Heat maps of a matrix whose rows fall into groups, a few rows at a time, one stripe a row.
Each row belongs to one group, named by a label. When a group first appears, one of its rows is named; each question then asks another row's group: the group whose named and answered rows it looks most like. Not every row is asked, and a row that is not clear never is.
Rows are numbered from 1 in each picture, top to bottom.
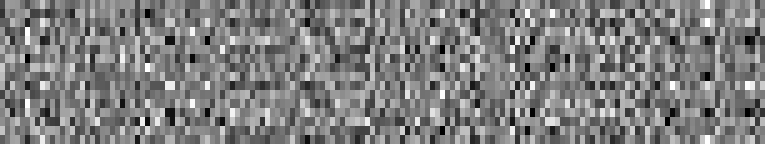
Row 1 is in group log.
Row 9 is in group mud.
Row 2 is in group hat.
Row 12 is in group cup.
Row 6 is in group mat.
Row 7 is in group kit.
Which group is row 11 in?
hat
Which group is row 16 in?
log
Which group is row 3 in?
log
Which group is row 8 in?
mat
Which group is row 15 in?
mat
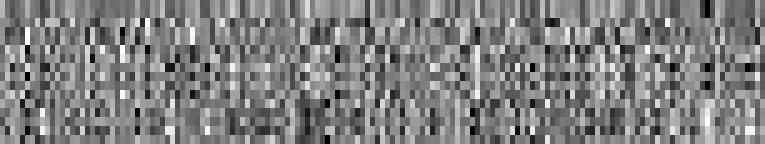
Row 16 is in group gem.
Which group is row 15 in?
log
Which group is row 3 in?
mat
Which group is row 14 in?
log
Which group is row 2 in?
mud
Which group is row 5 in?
cup
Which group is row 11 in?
kit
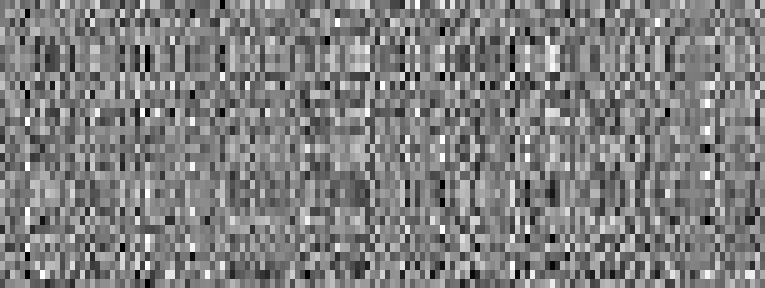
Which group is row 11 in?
kit
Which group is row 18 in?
hat
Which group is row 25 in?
mud
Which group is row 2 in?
kit
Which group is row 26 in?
hat
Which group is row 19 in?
cup
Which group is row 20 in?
log
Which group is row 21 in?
mat
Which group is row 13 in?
hat
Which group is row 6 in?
hat
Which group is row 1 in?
hat
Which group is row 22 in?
mat
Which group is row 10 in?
gem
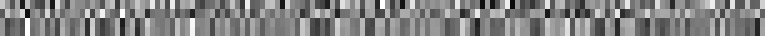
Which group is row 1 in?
gem
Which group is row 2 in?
kit
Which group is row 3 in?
cup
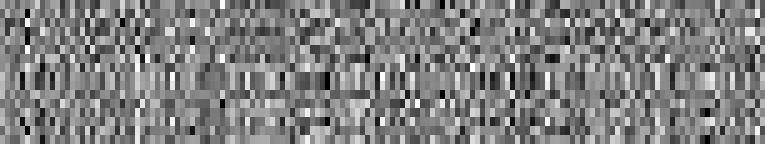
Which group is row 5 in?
kit
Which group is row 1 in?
mat
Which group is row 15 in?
kit
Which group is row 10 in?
gem
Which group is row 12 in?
hat
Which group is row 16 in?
mud
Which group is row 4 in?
log
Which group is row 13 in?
mud
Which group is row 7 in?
mat
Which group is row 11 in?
mat
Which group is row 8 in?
mud
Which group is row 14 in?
gem
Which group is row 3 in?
cup
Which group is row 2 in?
kit
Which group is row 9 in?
gem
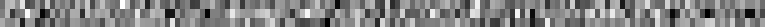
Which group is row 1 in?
kit
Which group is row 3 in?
gem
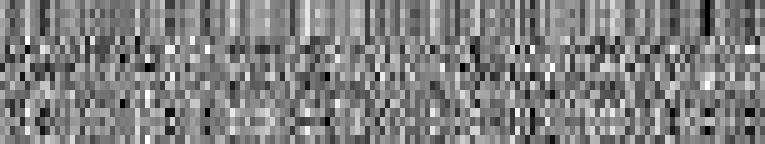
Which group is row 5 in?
cup
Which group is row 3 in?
mud
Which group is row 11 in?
mat
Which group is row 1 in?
mud
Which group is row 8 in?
hat
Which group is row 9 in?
gem
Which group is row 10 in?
log
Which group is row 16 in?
mat
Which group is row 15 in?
mud
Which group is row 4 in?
mud
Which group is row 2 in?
mud
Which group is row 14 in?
gem
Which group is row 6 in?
log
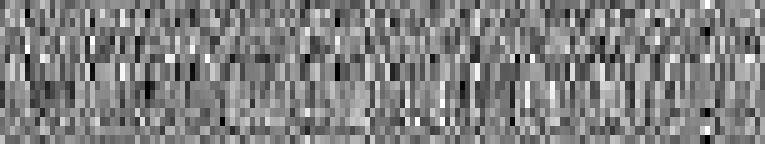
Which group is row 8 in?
kit
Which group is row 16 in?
mud
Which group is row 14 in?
hat
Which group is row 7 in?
log
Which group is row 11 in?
hat
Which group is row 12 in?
hat
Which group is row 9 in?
kit
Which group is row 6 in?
cup
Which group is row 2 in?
kit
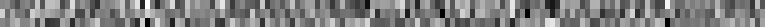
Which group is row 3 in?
hat
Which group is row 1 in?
mat
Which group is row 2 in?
mat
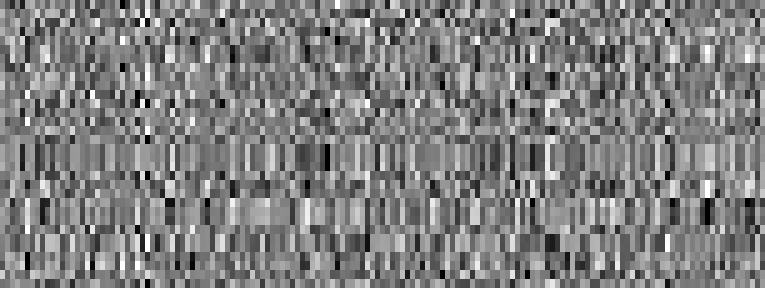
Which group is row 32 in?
hat
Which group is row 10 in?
mat
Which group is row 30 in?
kit
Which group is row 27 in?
mat
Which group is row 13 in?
gem
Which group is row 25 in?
mud
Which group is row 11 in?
cup
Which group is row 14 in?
cup
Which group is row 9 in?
mat
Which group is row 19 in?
gem
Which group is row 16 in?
hat
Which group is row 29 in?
kit
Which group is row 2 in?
mat
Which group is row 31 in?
mat
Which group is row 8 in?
cup
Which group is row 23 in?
mud
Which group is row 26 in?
cup
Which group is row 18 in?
gem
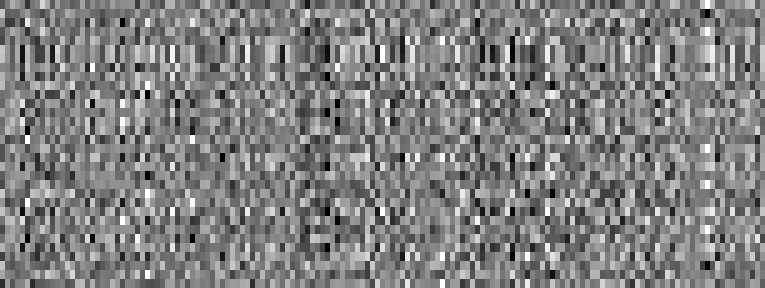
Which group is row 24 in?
gem
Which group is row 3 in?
cup
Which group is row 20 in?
hat
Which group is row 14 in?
kit
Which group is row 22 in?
mat
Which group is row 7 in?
gem
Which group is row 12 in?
kit
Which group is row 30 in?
mud
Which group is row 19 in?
gem
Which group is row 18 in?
hat
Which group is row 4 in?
log
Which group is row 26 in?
log
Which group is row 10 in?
mat
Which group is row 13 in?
gem
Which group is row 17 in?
log
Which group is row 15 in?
kit
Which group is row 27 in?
kit
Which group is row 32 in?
hat
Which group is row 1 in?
log
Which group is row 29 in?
hat
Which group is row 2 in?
mud
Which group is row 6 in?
gem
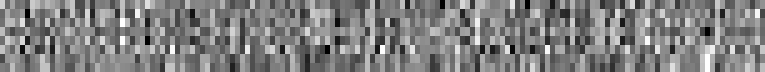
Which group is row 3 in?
kit
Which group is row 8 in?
log
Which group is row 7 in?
log
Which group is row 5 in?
kit
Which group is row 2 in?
kit
